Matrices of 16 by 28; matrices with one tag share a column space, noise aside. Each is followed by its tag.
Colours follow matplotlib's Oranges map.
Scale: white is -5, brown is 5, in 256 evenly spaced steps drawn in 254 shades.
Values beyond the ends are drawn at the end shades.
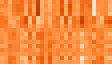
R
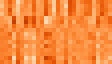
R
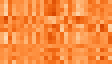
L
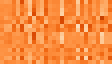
L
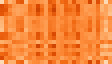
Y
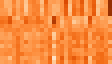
R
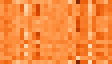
Y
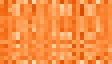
Y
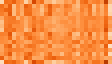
Y
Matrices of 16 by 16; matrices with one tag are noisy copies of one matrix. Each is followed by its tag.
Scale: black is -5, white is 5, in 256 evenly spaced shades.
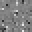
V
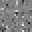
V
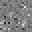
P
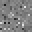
P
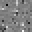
V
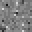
V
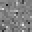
V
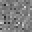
P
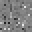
P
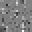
V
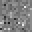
P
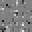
V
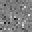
P
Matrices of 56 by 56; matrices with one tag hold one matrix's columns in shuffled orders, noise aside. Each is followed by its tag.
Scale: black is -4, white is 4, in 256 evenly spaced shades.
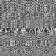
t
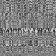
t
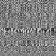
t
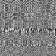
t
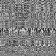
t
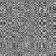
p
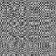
p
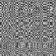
p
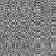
p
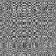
p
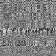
t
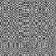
p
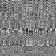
t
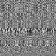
t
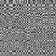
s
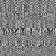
t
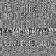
t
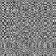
p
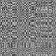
p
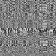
t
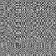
p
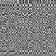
s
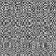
p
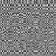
s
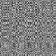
p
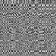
s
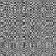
p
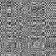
p
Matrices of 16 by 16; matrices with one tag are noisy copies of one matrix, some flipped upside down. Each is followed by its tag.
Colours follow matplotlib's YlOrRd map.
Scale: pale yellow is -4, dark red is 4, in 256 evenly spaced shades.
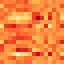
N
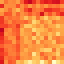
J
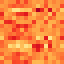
N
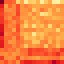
J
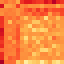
J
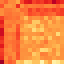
J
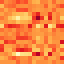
N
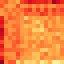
J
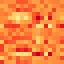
N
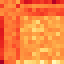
J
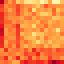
J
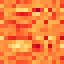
N
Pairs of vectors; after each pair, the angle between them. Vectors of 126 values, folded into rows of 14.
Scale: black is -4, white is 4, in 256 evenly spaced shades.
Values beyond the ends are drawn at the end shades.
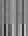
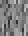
partly aligned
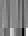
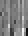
nearly opposite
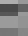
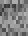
partly aligned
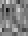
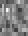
nearly opposite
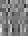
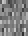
orthogonal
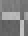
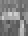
nearly parallel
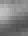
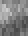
nearly parallel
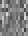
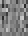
nearly opposite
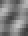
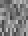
orthogonal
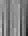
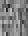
partly aligned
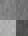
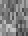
partly aligned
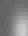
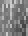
partly opposed
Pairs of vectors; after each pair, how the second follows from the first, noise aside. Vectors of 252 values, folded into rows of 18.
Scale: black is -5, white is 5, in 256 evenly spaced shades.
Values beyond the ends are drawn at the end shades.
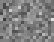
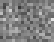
sign-scrambled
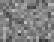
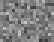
sign-scrambled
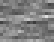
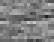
negated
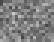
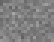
shrunk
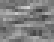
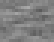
shrunk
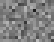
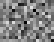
scaled up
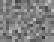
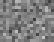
negated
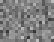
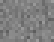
shrunk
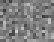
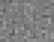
shrunk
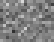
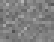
shrunk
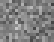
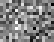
scaled up
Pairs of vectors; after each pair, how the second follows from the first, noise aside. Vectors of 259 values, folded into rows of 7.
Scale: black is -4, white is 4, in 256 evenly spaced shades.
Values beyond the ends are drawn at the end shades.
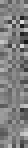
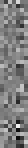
wrapped around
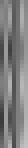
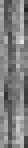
wrapped around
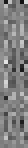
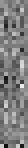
reversed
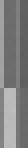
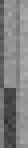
negated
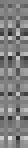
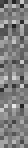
wrapped around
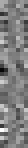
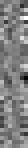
reversed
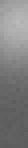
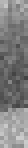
wrapped around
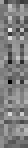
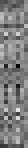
reversed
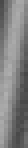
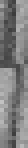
wrapped around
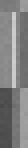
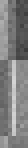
reversed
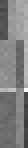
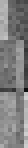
negated
